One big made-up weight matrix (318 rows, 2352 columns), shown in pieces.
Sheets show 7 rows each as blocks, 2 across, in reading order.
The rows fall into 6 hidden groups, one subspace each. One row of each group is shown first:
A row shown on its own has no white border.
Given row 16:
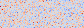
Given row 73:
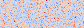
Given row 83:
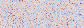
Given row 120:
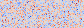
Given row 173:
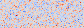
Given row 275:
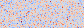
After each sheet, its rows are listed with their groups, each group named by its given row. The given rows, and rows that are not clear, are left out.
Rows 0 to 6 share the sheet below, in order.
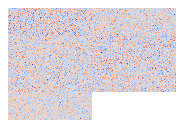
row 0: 120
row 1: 120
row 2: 73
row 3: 275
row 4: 275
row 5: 83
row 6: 173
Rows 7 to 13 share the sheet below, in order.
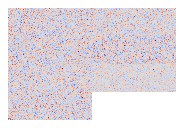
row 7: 16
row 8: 16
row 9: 16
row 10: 120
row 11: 120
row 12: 275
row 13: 73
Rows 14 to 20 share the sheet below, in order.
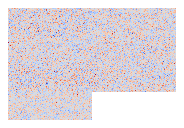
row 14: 173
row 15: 16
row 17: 83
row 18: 16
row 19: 120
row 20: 16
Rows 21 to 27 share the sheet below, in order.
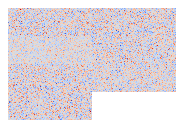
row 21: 83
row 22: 275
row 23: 16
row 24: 73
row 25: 16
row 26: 275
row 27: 16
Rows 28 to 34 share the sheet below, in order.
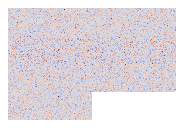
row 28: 275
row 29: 73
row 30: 83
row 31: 16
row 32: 83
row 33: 16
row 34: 120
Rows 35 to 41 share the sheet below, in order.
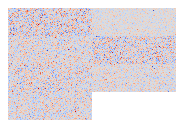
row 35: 120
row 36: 275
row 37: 120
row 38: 120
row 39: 16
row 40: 83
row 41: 275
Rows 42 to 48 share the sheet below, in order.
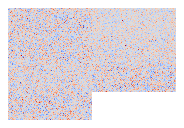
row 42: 73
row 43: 83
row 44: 73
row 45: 83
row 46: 120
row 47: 173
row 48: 73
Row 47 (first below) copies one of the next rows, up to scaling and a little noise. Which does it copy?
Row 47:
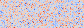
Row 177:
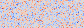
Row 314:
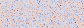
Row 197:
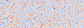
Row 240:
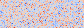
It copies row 240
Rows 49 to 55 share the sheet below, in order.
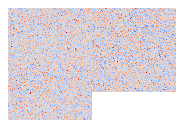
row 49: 120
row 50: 173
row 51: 120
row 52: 275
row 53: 16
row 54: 173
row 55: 83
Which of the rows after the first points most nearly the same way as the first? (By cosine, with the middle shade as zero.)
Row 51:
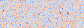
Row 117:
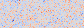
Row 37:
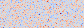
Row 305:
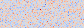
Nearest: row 37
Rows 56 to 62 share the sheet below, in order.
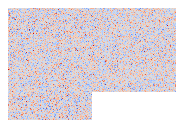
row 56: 275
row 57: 120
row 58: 120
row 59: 275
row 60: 73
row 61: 16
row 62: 16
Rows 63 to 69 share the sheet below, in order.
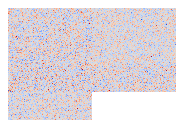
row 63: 73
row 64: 173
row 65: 275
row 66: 275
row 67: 73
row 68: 73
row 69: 16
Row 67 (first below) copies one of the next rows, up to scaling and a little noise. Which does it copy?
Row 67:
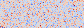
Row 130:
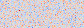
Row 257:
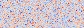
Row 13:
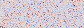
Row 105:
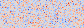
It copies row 13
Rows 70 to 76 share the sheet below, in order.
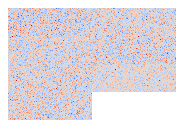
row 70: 120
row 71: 16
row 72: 16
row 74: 83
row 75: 73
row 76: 73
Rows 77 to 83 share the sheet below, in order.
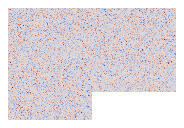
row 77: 16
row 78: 83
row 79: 83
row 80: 83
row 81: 73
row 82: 83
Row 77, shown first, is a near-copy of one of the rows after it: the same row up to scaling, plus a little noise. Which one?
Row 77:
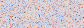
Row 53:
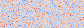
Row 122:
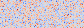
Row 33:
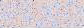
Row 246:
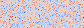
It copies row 246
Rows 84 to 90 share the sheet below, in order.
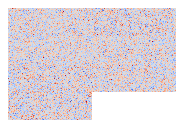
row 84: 120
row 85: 120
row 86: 275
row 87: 173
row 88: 83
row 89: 16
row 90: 275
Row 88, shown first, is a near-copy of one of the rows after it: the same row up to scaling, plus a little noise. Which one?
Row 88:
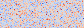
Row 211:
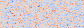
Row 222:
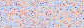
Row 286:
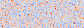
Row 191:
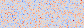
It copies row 222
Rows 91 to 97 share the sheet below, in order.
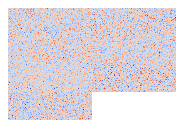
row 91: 16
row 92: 73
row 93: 73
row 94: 275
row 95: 275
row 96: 16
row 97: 73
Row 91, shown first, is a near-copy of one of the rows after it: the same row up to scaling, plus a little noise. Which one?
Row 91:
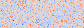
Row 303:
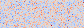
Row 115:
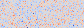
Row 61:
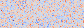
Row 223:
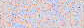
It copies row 61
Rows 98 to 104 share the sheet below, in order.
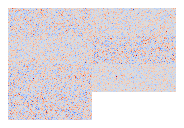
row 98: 120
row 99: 16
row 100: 275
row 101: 120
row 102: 120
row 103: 173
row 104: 120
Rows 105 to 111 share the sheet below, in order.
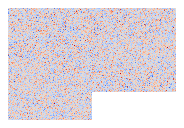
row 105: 73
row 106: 120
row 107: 16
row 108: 120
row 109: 173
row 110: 73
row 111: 275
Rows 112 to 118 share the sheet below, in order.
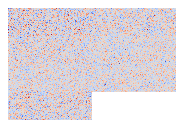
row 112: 120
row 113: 73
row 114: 83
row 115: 16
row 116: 275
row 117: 16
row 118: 275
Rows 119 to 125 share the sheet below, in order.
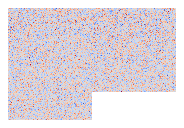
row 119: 120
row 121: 275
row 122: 16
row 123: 83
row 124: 120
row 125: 120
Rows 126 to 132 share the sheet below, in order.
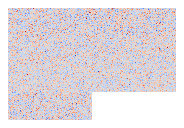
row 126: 275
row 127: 16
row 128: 275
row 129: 120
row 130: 73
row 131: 73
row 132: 120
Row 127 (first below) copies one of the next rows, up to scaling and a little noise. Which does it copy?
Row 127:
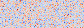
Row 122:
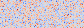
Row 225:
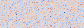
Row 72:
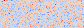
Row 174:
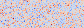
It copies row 122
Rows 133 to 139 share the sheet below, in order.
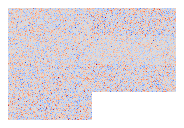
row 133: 275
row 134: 120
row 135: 73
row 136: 73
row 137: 83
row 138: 120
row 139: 16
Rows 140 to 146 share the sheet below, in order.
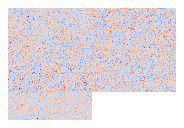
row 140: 275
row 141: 173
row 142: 73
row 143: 275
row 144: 173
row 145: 83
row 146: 275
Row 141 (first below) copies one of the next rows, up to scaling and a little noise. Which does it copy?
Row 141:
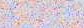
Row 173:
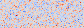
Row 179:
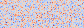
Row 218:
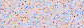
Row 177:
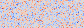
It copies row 177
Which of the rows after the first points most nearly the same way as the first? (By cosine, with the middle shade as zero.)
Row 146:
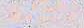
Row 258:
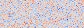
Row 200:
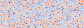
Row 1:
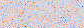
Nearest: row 1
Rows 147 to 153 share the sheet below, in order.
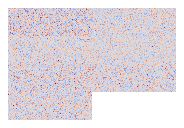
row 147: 120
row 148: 16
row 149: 83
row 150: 16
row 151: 83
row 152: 73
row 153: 83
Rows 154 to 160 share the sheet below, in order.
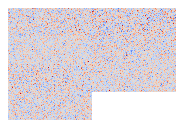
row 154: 275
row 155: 73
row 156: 83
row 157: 16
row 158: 73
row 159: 73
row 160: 83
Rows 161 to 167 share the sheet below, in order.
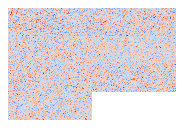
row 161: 173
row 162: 275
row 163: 173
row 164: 120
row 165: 173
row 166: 275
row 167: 275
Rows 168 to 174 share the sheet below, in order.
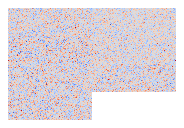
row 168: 275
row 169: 275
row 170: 16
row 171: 16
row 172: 120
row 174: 16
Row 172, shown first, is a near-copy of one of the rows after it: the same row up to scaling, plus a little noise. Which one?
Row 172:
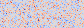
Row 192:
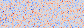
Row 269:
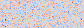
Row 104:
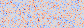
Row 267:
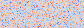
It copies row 104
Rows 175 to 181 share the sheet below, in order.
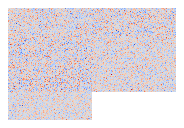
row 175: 16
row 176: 275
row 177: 173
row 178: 16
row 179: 173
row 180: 73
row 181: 73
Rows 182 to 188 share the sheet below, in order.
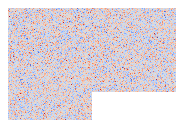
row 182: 16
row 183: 16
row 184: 120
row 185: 173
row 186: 83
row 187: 16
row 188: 83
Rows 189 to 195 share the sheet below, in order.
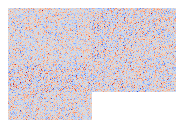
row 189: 16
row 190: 120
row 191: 83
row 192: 120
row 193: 120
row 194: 173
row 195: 120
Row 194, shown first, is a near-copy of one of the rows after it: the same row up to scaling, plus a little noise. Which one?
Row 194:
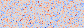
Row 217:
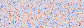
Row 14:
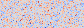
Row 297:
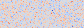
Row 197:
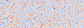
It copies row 14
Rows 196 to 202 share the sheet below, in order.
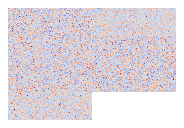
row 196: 173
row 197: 173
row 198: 83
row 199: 73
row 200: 275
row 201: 73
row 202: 83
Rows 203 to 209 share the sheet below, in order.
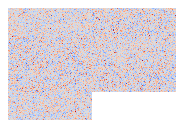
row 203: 83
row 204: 275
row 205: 120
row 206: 16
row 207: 275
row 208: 83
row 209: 275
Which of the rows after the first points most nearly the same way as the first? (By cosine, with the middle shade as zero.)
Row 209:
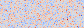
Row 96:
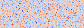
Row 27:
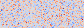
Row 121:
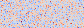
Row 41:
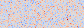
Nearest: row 41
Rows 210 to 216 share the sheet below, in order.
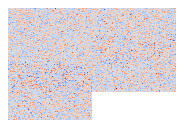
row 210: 275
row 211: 83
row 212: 73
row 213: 275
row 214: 73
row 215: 16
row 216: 83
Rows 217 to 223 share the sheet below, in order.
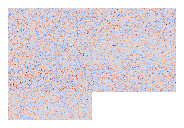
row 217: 173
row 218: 173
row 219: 73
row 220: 16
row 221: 120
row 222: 83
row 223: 16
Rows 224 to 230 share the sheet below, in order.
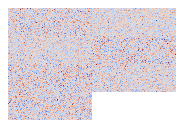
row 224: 83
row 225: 16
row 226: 16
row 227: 83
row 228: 73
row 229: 120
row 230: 16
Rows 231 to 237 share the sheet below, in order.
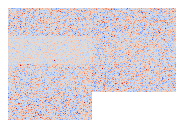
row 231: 120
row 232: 83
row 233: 16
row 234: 83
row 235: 83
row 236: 16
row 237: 73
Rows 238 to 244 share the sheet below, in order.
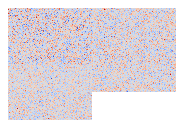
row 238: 73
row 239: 83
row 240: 173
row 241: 83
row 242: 173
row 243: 275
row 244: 173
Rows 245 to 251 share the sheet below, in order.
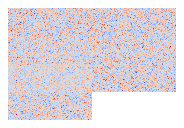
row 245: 16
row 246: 16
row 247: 275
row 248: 16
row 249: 83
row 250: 173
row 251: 73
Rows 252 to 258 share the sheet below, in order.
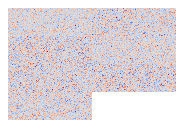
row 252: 275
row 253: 16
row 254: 83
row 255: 73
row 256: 120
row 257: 73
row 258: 275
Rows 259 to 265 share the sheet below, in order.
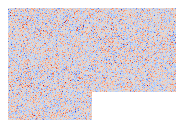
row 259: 73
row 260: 275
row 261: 16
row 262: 275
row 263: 16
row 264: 73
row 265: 275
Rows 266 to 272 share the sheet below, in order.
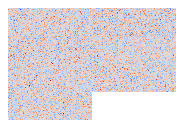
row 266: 83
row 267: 120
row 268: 120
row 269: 120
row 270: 275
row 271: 16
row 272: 73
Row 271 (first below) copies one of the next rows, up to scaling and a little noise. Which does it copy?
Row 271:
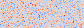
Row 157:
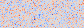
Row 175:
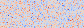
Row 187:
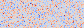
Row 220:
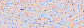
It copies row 187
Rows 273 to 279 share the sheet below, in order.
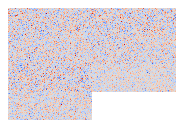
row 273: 73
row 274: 73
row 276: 16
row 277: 83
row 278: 83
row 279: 275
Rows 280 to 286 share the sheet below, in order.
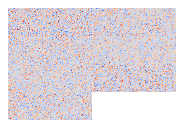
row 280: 275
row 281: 120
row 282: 73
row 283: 73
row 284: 16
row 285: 120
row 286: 83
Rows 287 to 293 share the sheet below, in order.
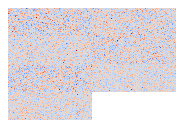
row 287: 73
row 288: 73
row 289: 275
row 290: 120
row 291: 16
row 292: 73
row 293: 73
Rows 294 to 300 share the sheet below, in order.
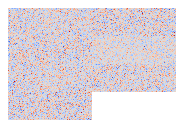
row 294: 120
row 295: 83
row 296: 73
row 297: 173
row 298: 16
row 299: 120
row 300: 83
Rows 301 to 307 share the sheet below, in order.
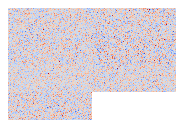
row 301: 275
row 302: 173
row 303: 16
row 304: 83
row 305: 120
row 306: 120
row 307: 275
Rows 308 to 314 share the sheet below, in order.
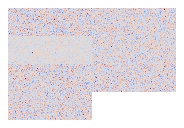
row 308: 275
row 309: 16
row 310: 173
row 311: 73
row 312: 173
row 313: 120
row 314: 173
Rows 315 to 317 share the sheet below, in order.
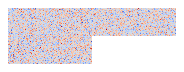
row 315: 83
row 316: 73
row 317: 120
